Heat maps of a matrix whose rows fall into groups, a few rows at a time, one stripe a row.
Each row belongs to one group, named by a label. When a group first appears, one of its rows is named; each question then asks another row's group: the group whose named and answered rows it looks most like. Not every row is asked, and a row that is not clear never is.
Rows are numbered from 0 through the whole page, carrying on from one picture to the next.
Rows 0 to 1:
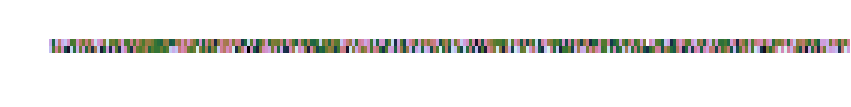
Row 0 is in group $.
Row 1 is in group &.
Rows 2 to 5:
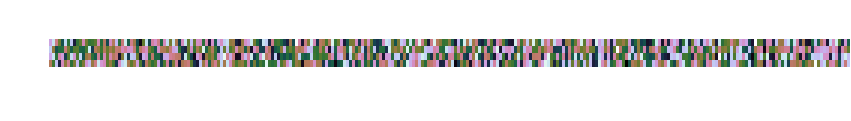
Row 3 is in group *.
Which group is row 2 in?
&
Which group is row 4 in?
&
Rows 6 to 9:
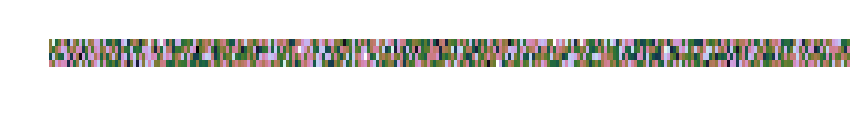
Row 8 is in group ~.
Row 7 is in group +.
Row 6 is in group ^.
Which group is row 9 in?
^
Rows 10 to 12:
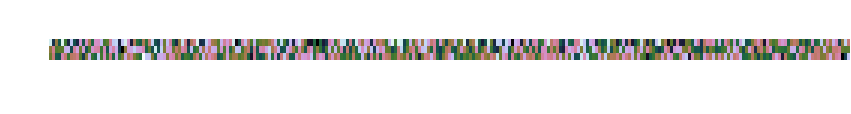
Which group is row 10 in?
&
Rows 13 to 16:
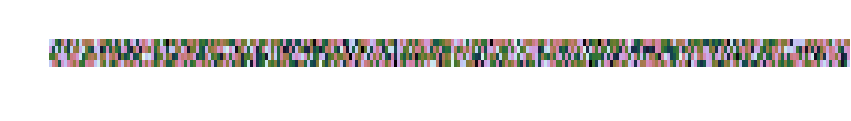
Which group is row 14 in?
&
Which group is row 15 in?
+
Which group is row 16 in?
$
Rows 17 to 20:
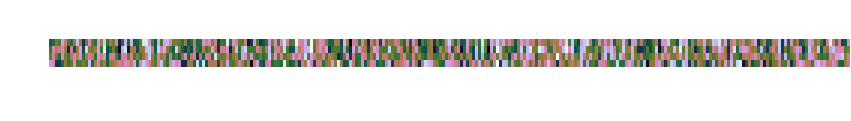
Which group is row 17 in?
+
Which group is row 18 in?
^
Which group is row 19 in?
+
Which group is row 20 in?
*
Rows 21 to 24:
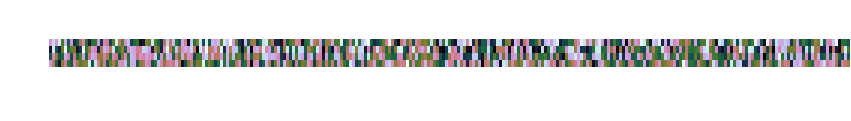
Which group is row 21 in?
&
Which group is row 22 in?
~
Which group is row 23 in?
~
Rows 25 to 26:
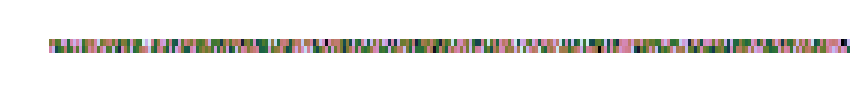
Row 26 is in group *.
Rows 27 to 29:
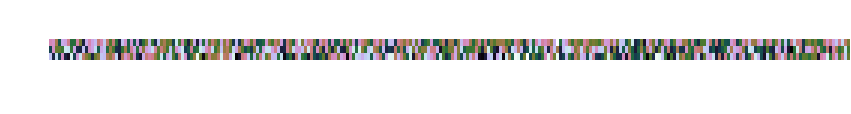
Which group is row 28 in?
~
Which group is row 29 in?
&
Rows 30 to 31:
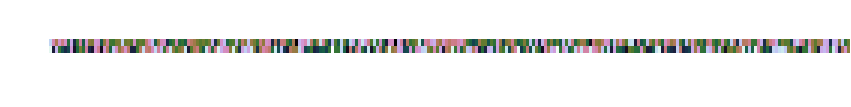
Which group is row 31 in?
&
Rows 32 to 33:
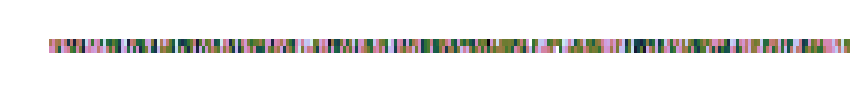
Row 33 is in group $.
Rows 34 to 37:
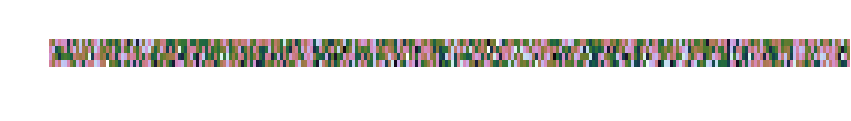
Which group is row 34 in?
^
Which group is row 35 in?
*
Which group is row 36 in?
*
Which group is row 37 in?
$
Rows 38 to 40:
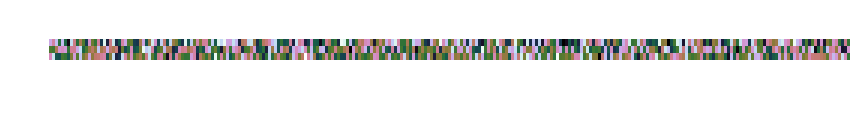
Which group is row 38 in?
&
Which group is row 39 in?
+
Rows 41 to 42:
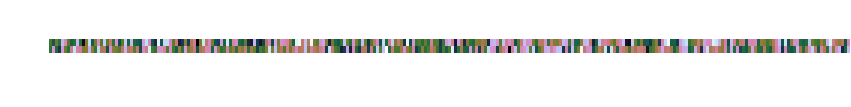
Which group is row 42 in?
+
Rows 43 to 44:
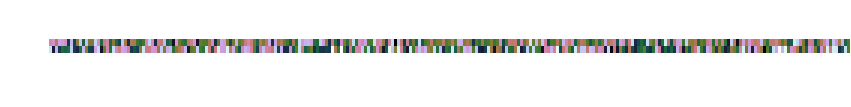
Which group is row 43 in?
^
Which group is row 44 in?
&
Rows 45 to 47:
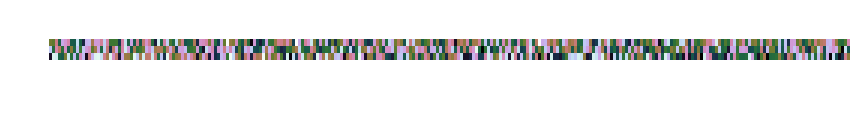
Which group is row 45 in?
$
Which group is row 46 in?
&
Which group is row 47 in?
~
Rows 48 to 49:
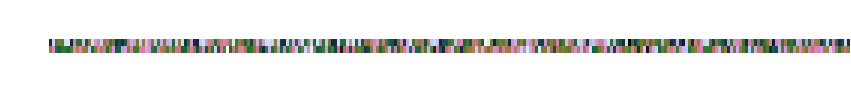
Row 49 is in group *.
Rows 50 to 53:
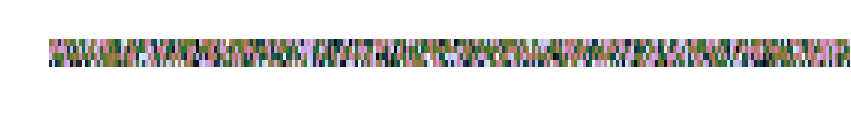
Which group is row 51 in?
^
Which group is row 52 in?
*
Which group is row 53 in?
~
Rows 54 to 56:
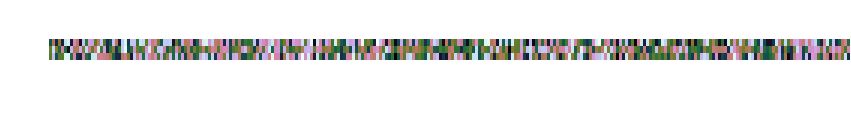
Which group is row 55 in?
^
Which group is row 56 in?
~
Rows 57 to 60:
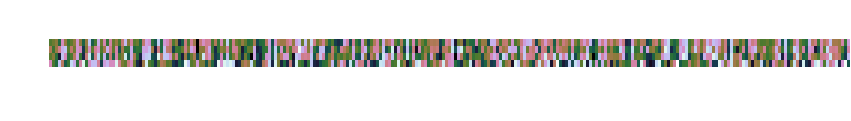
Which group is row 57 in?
+
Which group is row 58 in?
+
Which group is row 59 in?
+
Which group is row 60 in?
&
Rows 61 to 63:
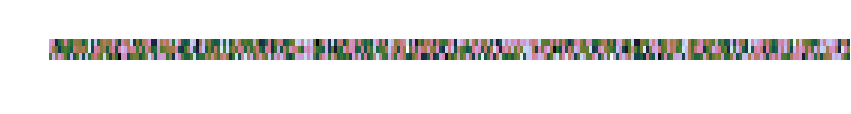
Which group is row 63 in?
^
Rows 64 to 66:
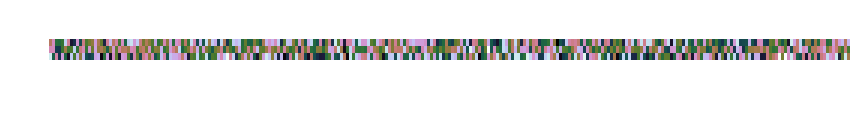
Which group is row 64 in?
~
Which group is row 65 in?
*
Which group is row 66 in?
&
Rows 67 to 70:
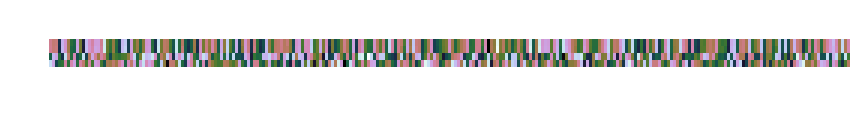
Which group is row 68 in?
$
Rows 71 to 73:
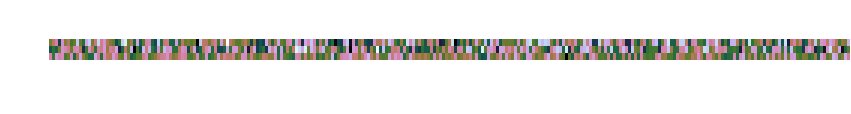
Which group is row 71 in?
$
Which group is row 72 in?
+
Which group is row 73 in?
&
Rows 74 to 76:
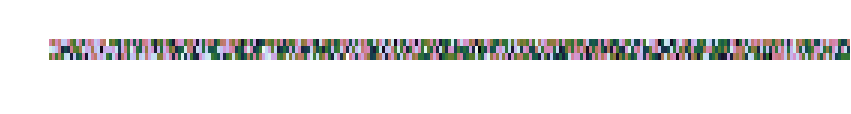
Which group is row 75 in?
&
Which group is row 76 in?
~
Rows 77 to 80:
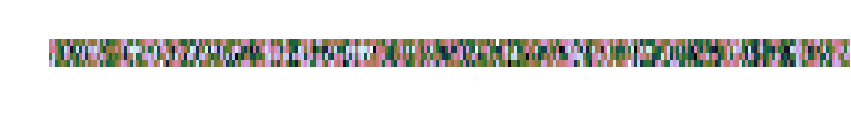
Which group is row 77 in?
^
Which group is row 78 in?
~
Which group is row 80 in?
^
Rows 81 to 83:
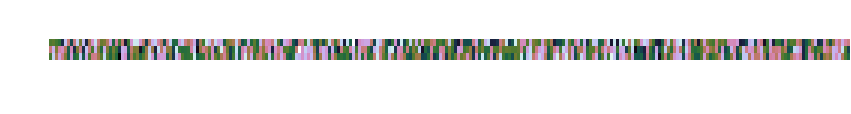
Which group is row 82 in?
^
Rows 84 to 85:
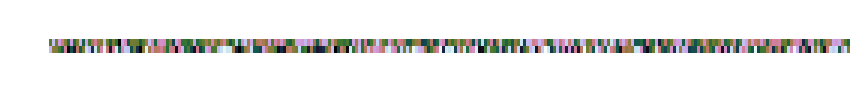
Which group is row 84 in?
^
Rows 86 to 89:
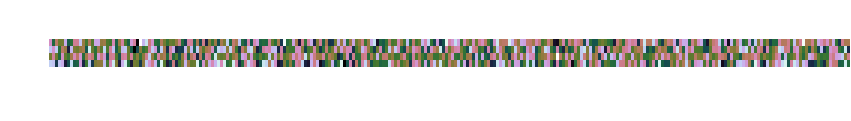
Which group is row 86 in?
*
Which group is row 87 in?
&
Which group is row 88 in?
+
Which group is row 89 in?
&
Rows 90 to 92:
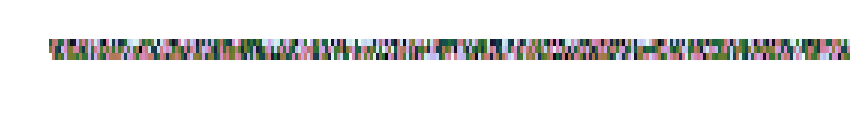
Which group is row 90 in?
~
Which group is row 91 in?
+
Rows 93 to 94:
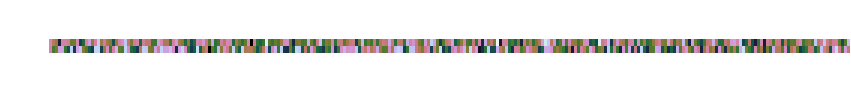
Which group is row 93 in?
$
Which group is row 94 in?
&
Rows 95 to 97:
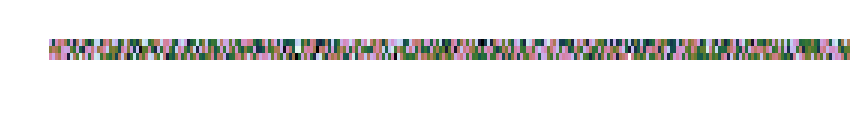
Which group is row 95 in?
&
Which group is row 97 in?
^
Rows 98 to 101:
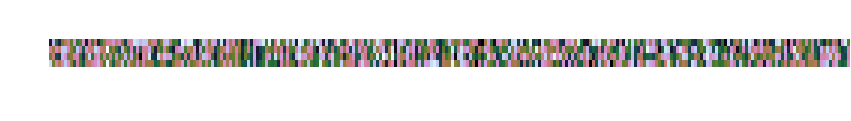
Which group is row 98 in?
~
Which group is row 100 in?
+
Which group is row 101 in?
$
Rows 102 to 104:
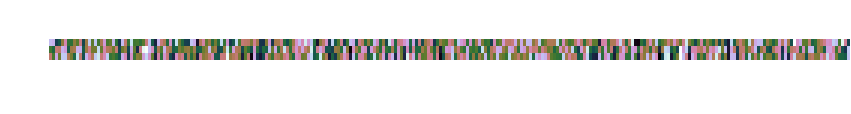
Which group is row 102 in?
*
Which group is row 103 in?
+
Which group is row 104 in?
$
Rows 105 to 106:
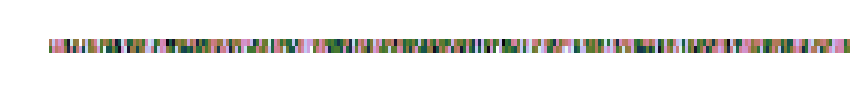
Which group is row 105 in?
^
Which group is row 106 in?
^
